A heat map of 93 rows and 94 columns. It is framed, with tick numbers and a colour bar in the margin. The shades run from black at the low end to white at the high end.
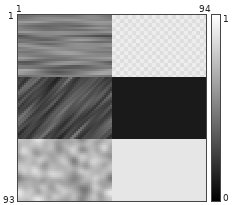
The table splits into 3 rows of 2 panels. Panel 1,1: middling, streaked across. Panel 1,2: very high, checkered, faint in contrast. Panel 2,1: low, slanting up to the right. Panel 2,2: very low, flat. Panel 3,1: high, blotchy. Panel 3,2: very high, flat.
